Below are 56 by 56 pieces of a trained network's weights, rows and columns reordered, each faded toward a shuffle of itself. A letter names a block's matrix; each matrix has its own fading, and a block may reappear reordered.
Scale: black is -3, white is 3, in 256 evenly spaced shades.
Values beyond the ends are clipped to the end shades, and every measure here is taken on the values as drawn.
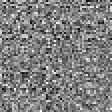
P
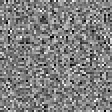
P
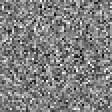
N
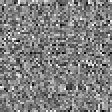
P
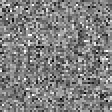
N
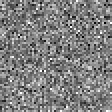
N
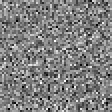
N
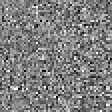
P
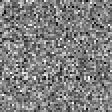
N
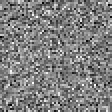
N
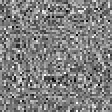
P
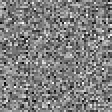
P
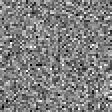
N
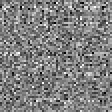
P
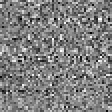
P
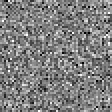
N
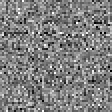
P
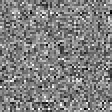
P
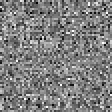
P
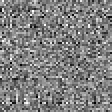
P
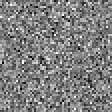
N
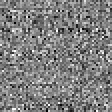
P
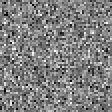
N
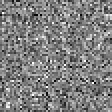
P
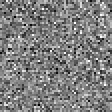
N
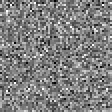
N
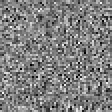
N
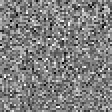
N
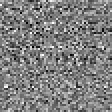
P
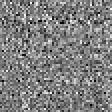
P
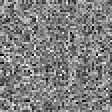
P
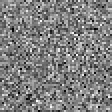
N
